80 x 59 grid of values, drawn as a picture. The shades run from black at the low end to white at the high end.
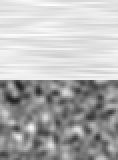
It is made of 2 by 1 panels. Panel 1,1: very high, streaked across, faint in contrast. Panel 2,1: middling, blotchy, strong in contrast.
